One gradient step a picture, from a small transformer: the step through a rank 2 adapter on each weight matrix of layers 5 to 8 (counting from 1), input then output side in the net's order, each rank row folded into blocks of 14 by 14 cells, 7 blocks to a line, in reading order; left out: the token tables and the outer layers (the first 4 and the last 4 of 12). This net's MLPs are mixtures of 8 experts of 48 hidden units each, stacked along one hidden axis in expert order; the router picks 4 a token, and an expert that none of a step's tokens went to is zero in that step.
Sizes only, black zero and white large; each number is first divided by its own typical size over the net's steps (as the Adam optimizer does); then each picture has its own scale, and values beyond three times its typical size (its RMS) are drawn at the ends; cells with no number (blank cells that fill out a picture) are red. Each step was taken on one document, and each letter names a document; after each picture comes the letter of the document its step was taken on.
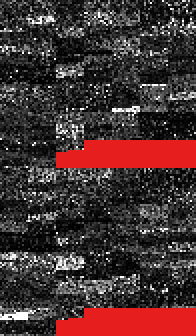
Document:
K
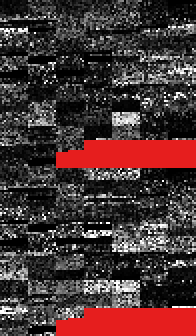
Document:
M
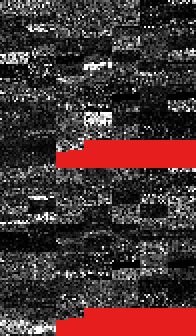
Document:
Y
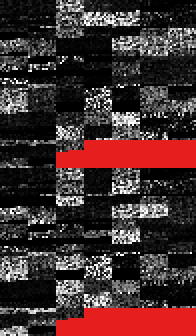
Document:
M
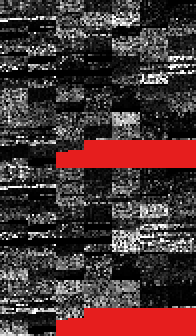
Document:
M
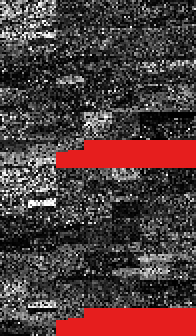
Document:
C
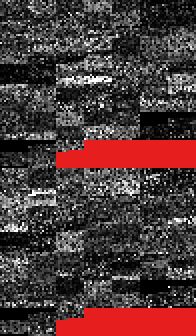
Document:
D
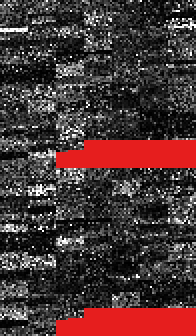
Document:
K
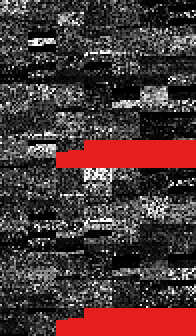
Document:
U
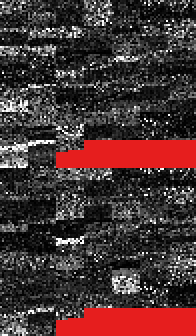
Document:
K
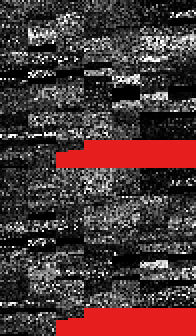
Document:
U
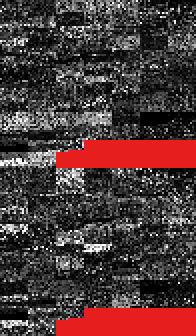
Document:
C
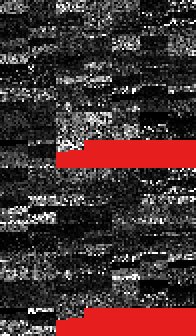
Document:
Y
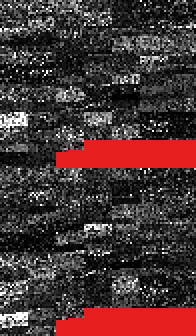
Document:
K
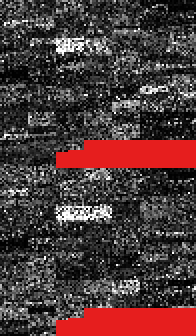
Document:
C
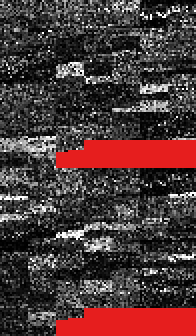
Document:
C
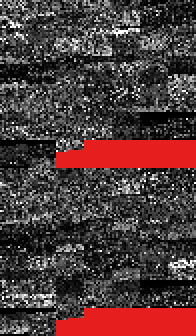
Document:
D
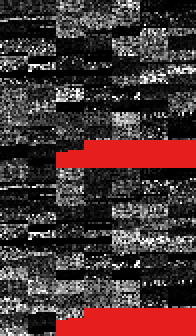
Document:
M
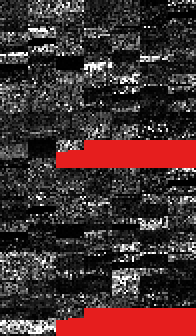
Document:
Y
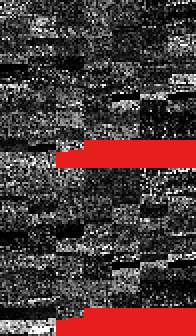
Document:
D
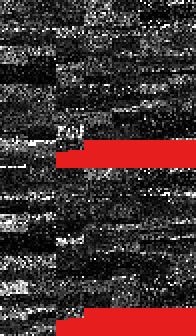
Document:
K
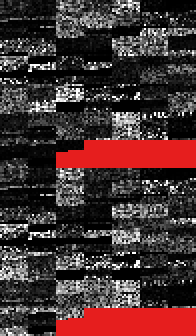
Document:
M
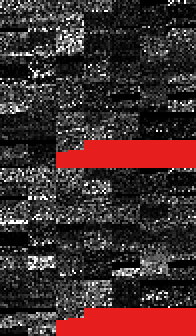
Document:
Y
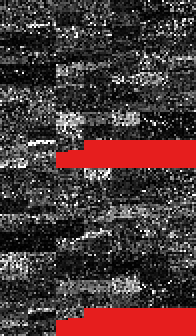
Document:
K
